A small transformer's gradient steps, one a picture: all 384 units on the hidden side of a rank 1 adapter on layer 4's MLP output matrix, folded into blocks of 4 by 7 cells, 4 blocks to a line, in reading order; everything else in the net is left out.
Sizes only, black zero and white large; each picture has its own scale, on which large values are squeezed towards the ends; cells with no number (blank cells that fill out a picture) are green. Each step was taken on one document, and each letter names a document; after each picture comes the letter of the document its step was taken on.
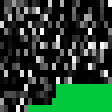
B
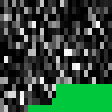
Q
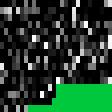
B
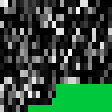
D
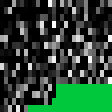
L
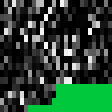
Q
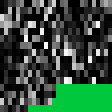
Q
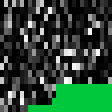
Q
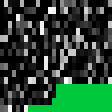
L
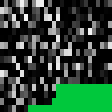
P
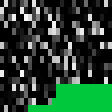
P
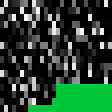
P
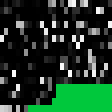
L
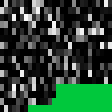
P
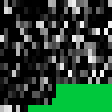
L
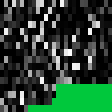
Q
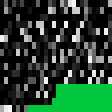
L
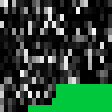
D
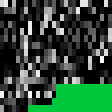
D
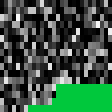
Q
